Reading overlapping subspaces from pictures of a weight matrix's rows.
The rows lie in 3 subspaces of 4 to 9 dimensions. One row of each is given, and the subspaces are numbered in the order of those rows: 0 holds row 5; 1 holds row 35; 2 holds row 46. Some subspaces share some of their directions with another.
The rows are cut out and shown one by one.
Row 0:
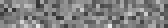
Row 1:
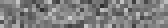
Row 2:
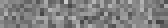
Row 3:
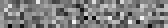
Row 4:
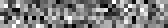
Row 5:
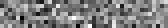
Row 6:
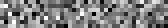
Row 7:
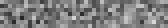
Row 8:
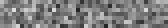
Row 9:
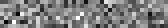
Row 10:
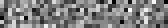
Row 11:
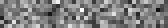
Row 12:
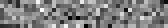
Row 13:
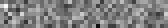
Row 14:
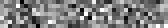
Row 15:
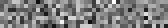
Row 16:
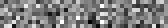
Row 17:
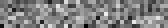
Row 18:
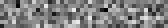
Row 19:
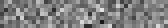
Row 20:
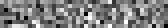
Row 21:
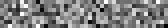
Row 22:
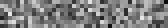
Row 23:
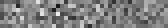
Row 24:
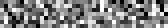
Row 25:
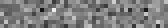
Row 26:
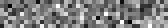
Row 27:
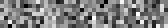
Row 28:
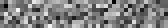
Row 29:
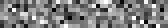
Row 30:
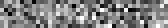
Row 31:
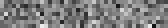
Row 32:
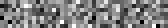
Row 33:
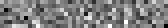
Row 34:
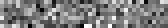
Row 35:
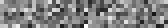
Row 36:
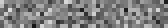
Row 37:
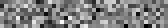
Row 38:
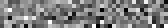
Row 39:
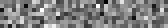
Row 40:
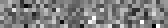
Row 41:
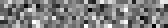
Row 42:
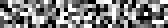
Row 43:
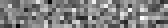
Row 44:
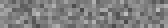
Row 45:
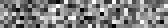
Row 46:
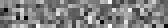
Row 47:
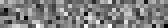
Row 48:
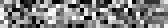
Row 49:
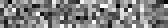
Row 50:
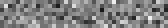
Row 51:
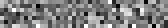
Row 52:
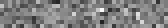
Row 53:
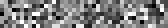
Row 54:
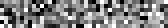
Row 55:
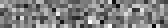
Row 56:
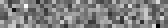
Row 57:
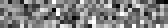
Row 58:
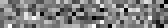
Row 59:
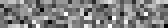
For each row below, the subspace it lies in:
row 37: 1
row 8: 1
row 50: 0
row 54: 0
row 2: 1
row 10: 0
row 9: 0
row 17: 1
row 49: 1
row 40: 0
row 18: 1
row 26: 1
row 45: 1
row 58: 1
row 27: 0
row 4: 0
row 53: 0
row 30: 1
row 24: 0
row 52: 1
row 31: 1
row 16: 2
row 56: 0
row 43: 1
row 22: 0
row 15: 1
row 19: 1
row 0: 0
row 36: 1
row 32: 0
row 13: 0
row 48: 1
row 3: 1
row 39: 0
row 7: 0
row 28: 0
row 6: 0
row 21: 0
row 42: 0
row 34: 1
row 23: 1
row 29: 0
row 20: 2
